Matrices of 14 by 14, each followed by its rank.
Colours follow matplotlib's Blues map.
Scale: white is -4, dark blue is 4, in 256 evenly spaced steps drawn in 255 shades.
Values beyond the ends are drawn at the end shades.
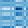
one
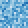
full rank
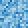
full rank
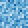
full rank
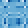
two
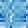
two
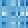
one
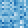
three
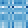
one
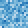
full rank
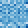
three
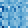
three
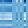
one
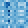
two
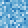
full rank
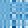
one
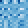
two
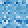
three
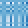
one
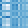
one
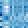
two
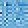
three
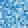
full rank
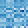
two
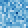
full rank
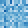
three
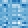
two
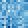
three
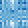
two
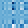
one
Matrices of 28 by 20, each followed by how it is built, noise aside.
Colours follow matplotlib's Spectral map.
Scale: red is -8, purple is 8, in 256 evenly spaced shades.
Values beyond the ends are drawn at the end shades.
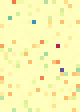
sparse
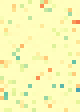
sparse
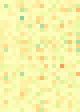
low rank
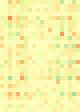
low rank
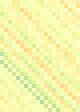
Toeplitz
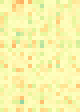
low rank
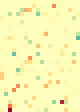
sparse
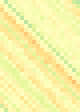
Toeplitz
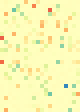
sparse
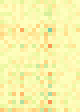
low rank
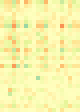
low rank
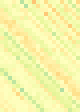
Toeplitz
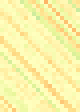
Toeplitz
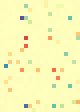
sparse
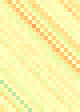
Toeplitz
